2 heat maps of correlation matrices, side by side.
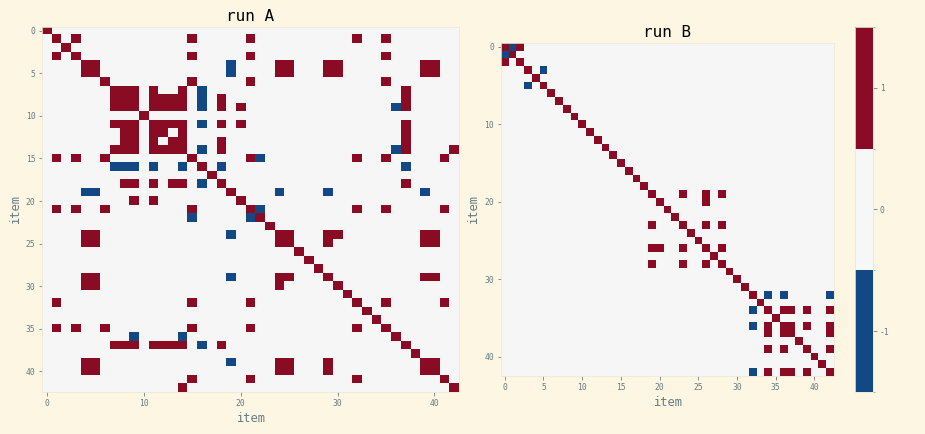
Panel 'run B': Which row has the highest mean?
26
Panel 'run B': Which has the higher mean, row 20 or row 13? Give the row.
20
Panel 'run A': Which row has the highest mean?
11
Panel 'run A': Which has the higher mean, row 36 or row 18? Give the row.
18
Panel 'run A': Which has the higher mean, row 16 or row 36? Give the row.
36
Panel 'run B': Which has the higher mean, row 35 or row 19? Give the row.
19
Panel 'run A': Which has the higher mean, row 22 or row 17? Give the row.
17
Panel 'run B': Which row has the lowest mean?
32
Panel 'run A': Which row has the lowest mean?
16
